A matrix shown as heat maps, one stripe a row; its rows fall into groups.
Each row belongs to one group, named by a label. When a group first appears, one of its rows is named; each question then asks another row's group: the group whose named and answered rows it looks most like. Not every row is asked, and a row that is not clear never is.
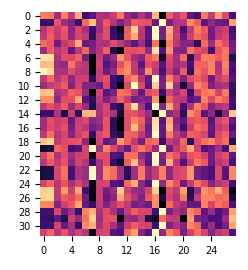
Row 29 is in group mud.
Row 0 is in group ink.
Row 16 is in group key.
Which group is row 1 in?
mud
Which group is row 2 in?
key
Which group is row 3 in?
key
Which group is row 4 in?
ink
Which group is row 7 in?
ink
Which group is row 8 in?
ink
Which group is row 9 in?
key
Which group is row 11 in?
ink
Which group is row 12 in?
ink
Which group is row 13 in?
key
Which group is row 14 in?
mud
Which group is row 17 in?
key
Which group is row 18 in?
ink
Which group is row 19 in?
mud
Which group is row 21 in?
key
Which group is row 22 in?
mud
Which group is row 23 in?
mud
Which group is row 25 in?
ink
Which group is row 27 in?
ink
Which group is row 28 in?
mud
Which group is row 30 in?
mud
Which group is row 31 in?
key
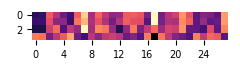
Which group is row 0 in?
mud
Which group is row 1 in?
mud
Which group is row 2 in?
mud
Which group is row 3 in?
ink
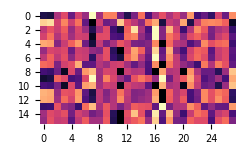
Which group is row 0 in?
mud
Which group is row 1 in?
ink
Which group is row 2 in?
key
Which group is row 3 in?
key
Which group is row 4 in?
ink
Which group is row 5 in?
key
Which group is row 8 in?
mud
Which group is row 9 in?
mud
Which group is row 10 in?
mud
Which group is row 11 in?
ink
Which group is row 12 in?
ink
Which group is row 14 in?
key
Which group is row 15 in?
key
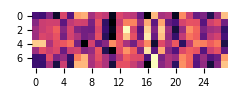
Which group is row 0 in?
mud
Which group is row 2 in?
key
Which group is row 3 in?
key
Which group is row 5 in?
key
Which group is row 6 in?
mud
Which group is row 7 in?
mud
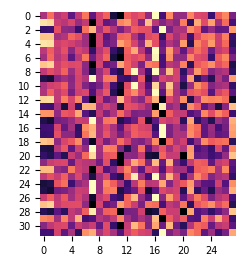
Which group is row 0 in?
key
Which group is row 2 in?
mud
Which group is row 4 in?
ink
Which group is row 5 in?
key
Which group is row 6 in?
key
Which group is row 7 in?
ink
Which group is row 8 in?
key
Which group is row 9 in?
mud
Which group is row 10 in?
key
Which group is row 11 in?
key
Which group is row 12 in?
ink
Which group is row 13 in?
mud
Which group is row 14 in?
ink
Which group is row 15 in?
mud
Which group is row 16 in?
mud
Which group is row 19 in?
mud
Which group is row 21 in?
key
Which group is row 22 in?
ink
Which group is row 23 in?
key
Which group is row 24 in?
mud
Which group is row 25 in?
mud
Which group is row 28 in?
mud
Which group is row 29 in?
ink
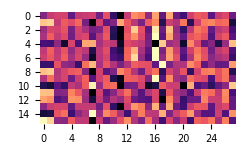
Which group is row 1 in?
ink
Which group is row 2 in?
key
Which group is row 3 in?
key
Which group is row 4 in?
mud
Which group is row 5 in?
key
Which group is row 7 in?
mud
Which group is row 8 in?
ink
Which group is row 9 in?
key
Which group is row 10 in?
mud
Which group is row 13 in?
key
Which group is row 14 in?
mud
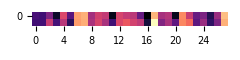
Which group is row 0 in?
mud
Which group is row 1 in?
mud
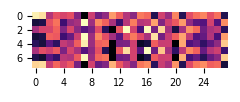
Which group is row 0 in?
ink
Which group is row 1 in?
mud
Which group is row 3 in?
mud
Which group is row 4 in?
mud
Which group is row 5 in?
key
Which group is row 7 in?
ink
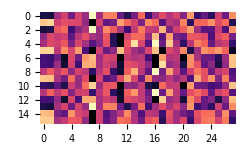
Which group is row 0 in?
mud
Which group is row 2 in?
mud
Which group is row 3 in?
key
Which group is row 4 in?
key
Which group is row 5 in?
ink
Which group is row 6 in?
mud
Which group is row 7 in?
mud
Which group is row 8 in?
key
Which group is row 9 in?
ink
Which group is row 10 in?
mud
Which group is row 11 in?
key
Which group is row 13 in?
mud
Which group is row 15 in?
ink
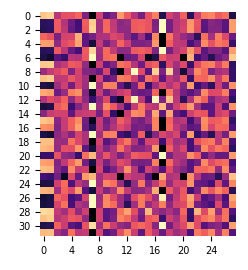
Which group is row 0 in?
ink
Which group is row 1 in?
mud
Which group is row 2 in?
mud
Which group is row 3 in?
ink
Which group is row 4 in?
ink
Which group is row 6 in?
mud
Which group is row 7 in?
ink
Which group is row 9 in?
ink
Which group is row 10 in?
mud
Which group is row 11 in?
ink
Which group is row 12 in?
key
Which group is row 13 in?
mud
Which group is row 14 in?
key
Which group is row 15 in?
ink
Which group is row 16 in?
ink
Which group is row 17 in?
mud
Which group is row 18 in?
ink
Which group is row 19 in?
ink
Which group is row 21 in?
ink
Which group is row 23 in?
mud
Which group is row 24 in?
mud
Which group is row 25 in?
ink
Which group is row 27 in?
mud
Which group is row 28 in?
ink
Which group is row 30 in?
mud
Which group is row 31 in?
ink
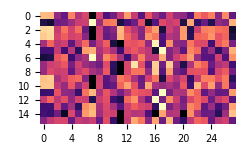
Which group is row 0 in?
ink
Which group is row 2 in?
ink
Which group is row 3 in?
ink
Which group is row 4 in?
key
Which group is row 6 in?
mud
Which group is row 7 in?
key
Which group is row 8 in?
key
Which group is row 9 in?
ink
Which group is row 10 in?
ink
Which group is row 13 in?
mud
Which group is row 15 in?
key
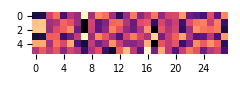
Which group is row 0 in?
mud
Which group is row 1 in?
ink
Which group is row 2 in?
ink
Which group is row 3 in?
mud
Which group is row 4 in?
ink
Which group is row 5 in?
key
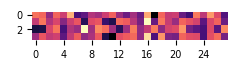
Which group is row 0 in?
ink
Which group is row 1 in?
key
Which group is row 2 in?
mud
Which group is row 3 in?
key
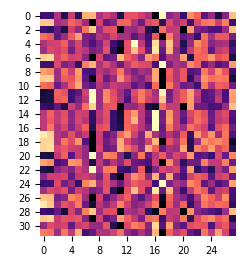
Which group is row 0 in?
mud
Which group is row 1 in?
ink
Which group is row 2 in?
mud
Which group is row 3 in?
ink
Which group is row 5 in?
key
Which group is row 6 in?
ink
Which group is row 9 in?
ink
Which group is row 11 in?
mud
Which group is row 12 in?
mud
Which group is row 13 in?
mud
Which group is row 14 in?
key
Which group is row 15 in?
key
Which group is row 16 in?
key
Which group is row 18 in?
ink
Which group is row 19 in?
ink
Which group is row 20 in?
mud
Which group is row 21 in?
ink
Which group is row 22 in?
mud
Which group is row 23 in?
key
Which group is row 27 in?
ink
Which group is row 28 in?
mud
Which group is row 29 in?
ink
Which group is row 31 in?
ink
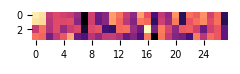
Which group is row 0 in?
ink
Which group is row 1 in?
ink
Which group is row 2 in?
key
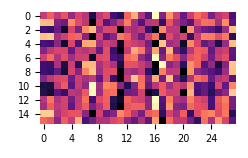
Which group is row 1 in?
ink
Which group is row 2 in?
mud
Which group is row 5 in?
key
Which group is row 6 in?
key
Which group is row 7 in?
mud
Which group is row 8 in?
mud
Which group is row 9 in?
key
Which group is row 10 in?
mud
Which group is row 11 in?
mud
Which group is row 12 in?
key
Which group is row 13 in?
key
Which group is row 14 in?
ink
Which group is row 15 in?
ink
